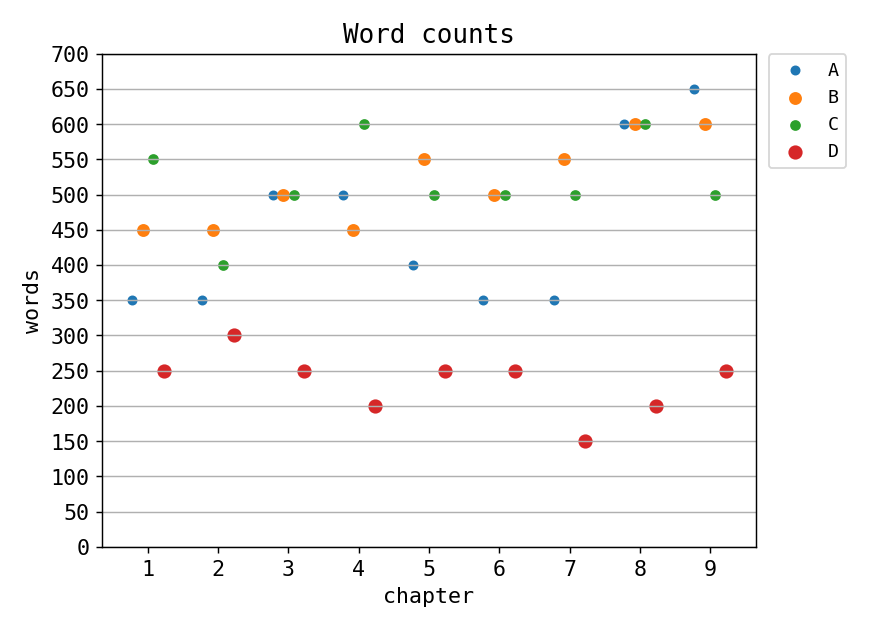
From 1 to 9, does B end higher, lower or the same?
higher
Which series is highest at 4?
C
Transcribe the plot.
Title: Word counts
x-axis: chapter, ticks 1 2 3 4 5 6 7 8 9
y-axis: words, ticks 0 50 100 150 200 250 300 350 400 450 500 550 600 650 700
Legend: A, B, C, D
Values:
A: 350 350 500 500 400 350 350 600 650
B: 450 450 500 450 550 500 550 600 600
C: 550 400 500 600 500 500 500 600 500
D: 250 300 250 200 250 250 150 200 250
